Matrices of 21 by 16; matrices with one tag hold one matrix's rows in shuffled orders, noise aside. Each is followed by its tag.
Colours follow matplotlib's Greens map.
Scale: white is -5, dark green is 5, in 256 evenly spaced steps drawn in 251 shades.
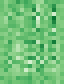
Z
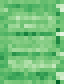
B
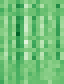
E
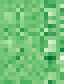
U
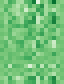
Z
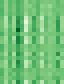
E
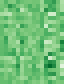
U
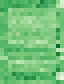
B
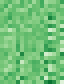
U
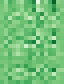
Z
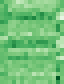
B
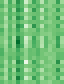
E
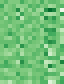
U
